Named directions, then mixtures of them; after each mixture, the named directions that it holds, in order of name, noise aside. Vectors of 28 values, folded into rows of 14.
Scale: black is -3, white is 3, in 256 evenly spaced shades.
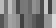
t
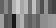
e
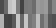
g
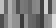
t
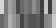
t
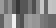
e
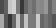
g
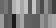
e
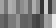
e, t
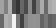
e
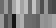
e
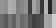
e, t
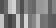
g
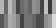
t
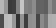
g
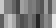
g, t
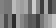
e, t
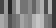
t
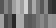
e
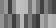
e, g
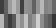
g, t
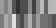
e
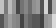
t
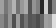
e, t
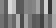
g, t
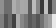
e, t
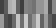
g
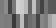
e, g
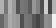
t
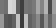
g, t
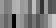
e, t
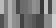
t
